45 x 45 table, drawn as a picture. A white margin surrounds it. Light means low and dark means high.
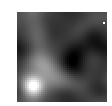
The values are skewed, with a long tail toward low values. A single dip lies in the bottom left. The bottom left is the roughest part. One lone cell stands out, far lower than its neighbours.
